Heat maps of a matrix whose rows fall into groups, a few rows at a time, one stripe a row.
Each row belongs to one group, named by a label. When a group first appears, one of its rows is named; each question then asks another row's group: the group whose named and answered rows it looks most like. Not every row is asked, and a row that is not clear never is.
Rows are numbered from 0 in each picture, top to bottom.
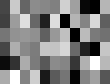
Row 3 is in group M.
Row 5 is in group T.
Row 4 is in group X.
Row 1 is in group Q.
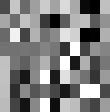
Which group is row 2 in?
M
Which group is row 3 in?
Q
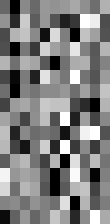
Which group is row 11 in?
Q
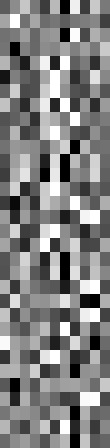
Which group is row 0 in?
Q
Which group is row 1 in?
T
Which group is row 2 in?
Q
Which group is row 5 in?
X
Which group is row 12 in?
Q
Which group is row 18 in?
Q
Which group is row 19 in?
Q
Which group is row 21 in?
M
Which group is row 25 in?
X
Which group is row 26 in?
T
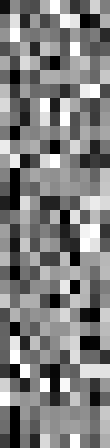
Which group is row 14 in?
X
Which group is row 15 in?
Q
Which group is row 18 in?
T
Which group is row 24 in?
M
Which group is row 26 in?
X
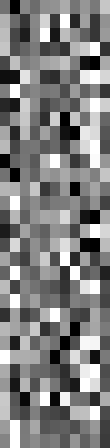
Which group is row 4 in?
M
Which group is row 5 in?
X
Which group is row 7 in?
X
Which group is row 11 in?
X
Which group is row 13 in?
T
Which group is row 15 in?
M
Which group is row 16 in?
X
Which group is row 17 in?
M
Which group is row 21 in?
T
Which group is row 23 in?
T
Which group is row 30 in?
T
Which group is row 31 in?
T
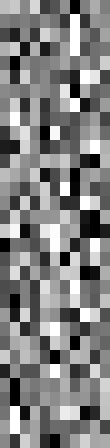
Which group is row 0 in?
T
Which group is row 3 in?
M
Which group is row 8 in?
T
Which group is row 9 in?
Q
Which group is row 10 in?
X
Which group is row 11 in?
M
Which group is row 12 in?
T
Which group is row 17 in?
X
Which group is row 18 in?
Q
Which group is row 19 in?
M
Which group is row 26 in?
X
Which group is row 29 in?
M
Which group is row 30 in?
T
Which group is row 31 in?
X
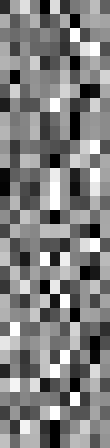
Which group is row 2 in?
Q
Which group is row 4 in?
T
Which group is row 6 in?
M
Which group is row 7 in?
X
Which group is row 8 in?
T
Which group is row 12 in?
X
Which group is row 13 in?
X
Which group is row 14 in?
X
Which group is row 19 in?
M
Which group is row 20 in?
Q
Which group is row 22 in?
T
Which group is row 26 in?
X
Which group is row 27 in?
T
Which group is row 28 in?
Q
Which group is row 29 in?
X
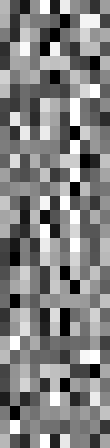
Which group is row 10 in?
Q
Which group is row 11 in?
M
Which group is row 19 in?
Q
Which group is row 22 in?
Q
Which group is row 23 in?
Q
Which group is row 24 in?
T
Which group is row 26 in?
M
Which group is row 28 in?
X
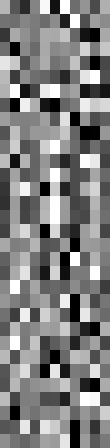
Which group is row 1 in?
Q
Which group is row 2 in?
M
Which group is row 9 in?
M
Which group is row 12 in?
X
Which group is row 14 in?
X
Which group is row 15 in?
X
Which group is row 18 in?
Q
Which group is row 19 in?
Q
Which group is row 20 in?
T
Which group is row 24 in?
T
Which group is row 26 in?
Q
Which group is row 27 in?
M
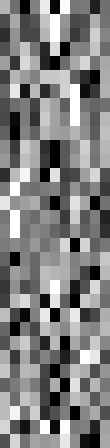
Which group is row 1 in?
X
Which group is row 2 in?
X
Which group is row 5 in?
M
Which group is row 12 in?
Q
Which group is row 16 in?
T
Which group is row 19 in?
M
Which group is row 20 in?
X
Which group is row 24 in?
Q
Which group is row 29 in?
T
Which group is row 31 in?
M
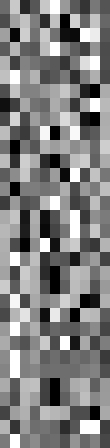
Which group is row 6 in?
M
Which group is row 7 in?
X
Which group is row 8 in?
M
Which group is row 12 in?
Q
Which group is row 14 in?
X
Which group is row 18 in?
T
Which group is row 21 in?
M
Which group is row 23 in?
T
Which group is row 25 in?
T
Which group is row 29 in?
M
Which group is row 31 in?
T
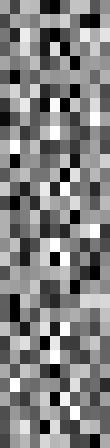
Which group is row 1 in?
M
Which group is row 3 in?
Q
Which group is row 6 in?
T
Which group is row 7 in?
Q
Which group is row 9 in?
X
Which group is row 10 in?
T
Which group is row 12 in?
Q
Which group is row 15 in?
T
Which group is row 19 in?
M
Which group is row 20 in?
T
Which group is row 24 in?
Q
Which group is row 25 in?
X
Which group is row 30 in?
Q
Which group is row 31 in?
M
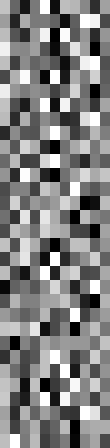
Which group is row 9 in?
X
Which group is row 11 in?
X
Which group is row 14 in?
M
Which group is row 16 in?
M
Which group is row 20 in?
X
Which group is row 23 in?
T
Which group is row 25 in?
X
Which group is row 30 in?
T
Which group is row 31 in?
T
